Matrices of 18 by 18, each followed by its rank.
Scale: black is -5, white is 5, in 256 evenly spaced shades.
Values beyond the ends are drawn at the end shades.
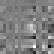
two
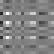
one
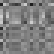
two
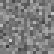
full rank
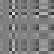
one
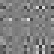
two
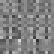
two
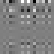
one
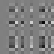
one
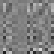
two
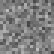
full rank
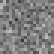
full rank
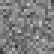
full rank
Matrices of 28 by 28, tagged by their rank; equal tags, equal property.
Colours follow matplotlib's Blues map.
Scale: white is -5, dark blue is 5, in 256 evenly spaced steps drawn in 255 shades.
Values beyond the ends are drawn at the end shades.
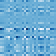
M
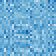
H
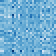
H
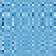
M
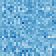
H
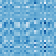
M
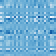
M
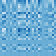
M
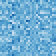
H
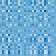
M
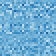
H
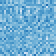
H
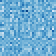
H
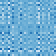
M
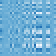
M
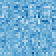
H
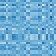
M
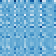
M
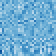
H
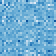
H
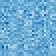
H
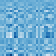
M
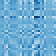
M
